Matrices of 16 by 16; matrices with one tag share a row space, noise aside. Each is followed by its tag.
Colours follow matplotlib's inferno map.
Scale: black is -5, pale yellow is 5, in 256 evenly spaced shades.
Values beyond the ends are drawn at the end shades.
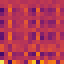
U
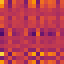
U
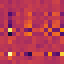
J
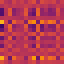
U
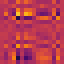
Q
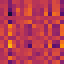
J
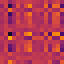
J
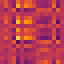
Q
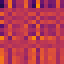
U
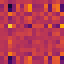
J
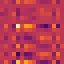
Q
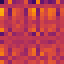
U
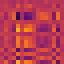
Q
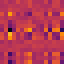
J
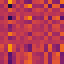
J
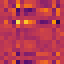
Q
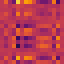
Q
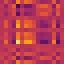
Q
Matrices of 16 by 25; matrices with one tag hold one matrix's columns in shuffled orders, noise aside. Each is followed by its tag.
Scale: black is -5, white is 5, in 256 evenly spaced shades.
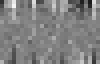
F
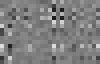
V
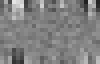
F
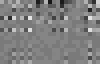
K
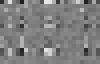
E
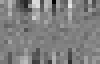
F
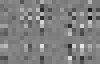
V
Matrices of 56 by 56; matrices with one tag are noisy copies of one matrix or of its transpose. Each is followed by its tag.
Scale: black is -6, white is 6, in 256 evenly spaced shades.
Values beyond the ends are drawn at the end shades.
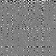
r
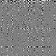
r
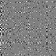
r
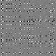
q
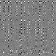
q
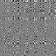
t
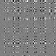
t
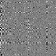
r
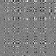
t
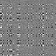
t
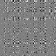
t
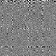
r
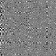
r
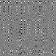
q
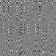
q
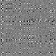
q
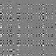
t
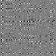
q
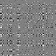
t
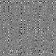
q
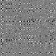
q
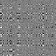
t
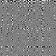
r
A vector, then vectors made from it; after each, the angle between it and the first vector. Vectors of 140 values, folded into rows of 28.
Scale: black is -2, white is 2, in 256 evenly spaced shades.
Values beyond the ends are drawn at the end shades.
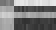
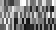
partly aligned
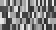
orthogonal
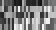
partly opposed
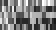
partly aligned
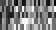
partly opposed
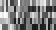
partly aligned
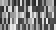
orthogonal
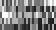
partly aligned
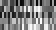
partly opposed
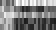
nearly parallel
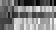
nearly opposite
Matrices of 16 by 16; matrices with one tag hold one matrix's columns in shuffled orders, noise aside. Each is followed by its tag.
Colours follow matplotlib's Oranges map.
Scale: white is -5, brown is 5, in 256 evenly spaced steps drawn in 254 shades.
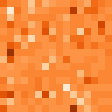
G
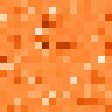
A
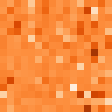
G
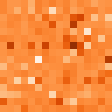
A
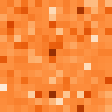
G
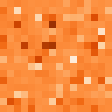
A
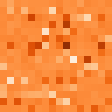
A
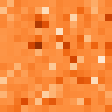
A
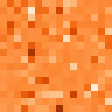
G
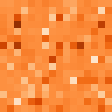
A
